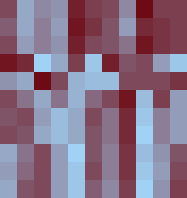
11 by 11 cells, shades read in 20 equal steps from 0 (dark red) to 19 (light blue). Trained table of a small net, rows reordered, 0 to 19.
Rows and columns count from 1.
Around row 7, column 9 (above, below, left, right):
17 19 3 11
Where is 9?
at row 6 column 6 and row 10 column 2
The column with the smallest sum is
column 8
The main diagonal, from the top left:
6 15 11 15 16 9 10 3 17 14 5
